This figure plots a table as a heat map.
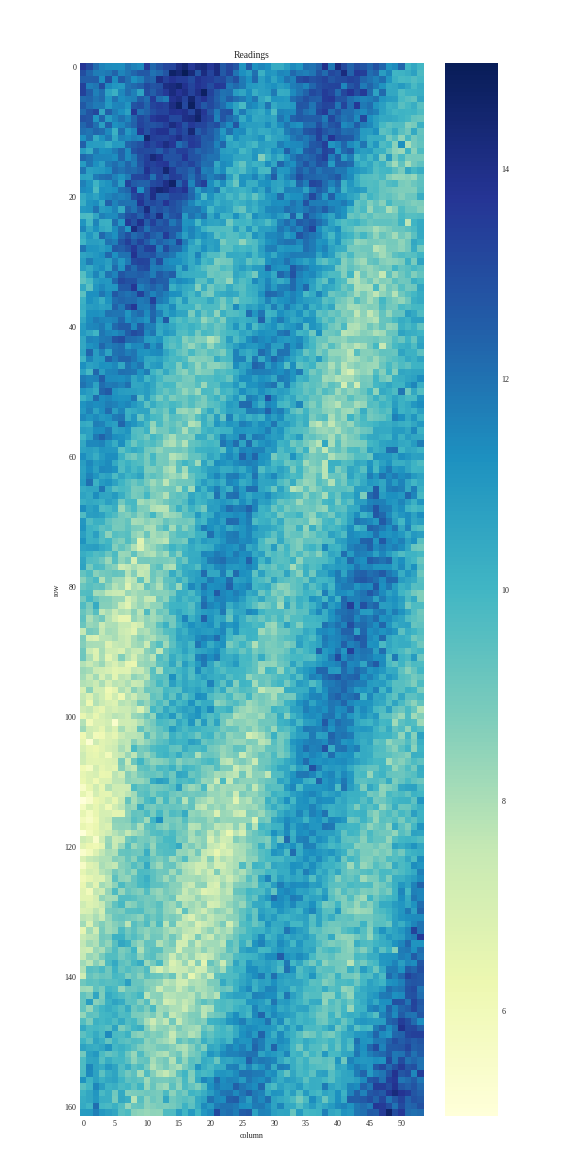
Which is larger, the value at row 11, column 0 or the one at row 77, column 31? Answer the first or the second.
the first
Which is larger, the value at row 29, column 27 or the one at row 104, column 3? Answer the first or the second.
the first
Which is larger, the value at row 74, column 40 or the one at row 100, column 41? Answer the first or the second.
the second
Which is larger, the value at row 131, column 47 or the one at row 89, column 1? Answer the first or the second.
the first
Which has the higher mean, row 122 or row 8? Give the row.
8
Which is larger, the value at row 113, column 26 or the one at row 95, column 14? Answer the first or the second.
the second
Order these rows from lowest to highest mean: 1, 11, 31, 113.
113, 31, 11, 1
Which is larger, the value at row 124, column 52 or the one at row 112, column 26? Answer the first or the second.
the first
